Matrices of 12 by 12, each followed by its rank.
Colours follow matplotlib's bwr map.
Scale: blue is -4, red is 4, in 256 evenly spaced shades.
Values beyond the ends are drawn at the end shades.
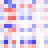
two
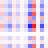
one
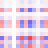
one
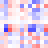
two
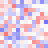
full rank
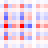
one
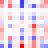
two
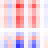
one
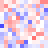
full rank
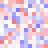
full rank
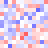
full rank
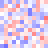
full rank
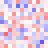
full rank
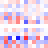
two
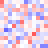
full rank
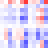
two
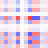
one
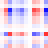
one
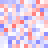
full rank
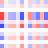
one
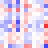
two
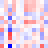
two
